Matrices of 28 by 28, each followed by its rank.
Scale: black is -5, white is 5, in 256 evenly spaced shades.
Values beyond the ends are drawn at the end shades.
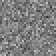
full rank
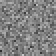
full rank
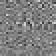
five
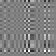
one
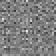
five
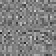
five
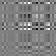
one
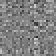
five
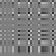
one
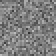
full rank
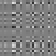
one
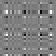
one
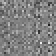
five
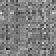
five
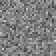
full rank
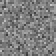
full rank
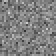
full rank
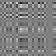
one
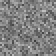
full rank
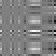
one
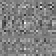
five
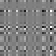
one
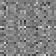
five
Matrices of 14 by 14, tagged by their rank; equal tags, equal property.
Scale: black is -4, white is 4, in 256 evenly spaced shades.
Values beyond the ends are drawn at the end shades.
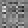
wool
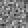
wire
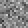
wire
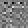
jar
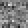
jar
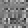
jar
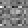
wool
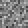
wire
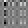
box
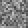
wire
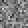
wire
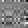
wool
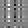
box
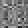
jar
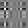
box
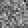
wire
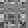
wool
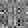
jar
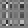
box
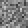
wire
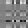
box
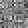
jar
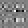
wool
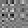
wool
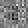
jar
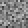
wire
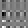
box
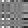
box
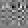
wool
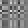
box
